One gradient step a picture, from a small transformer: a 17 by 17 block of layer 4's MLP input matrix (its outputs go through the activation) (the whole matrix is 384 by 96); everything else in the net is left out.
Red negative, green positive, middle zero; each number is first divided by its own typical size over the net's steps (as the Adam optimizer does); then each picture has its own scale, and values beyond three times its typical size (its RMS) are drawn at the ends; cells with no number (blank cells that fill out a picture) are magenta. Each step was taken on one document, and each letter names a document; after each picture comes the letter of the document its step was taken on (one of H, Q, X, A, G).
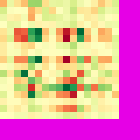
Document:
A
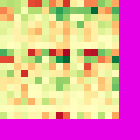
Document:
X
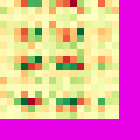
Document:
A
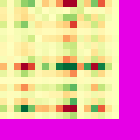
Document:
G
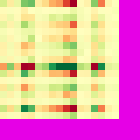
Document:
G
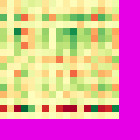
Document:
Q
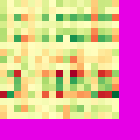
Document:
Q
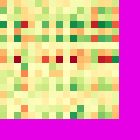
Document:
Q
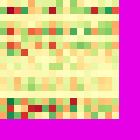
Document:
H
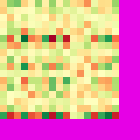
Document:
H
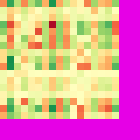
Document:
H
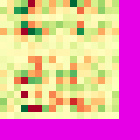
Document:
A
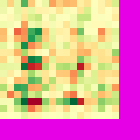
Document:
A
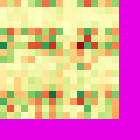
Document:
H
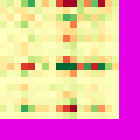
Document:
G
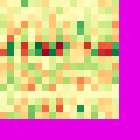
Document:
H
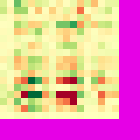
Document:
A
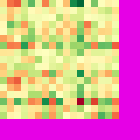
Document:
H
